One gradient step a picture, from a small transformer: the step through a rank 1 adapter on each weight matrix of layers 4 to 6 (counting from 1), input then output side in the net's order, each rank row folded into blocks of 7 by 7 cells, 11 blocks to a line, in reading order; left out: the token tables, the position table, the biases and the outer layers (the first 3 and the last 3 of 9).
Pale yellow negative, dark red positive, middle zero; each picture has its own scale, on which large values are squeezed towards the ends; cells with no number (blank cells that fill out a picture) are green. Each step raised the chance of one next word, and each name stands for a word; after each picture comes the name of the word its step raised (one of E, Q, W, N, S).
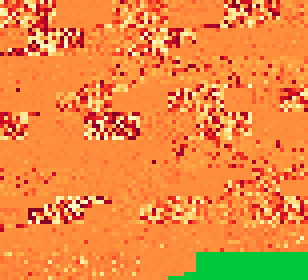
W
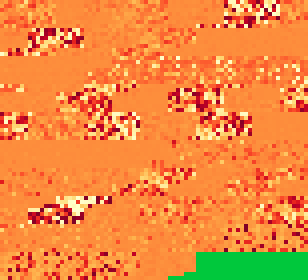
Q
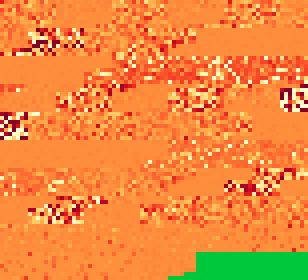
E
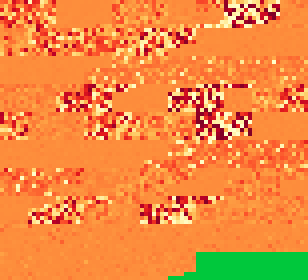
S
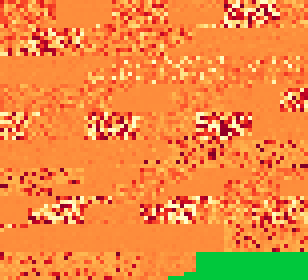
Q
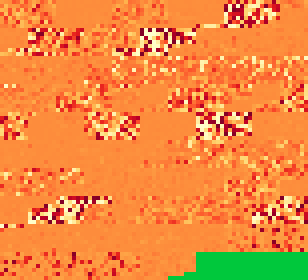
Q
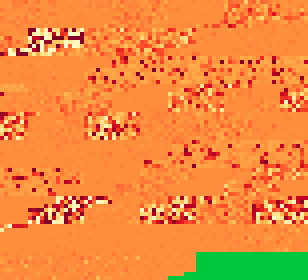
W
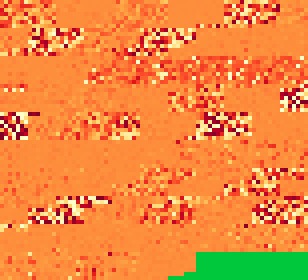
E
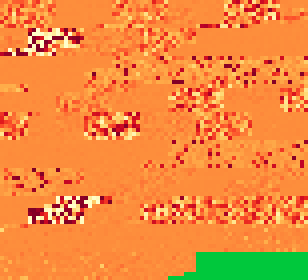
W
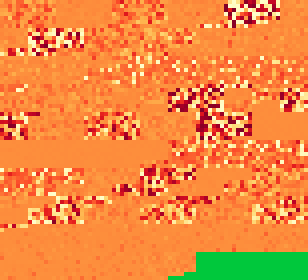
S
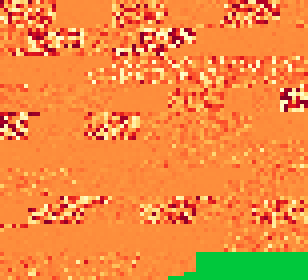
E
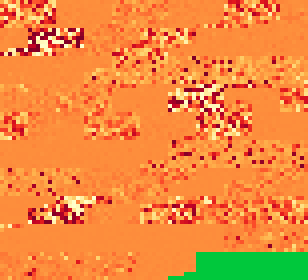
W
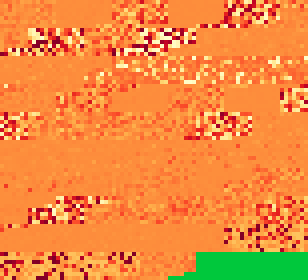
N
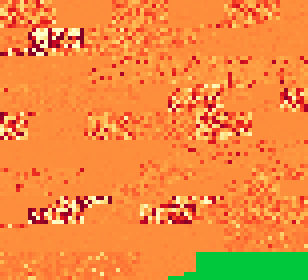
W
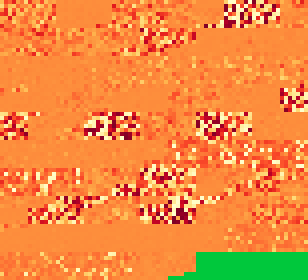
S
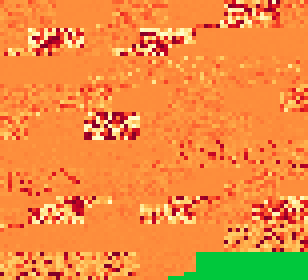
N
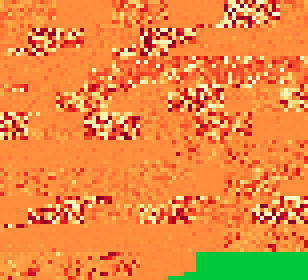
Q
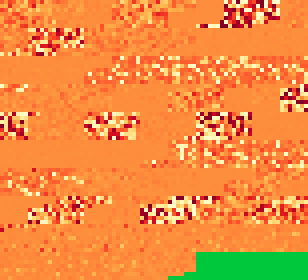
S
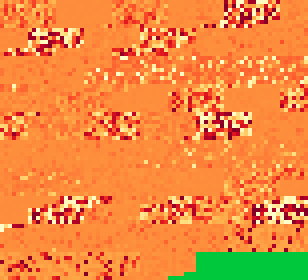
Q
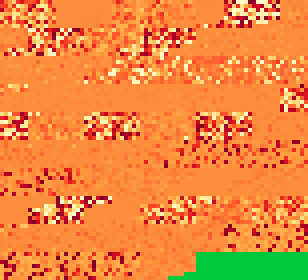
Q
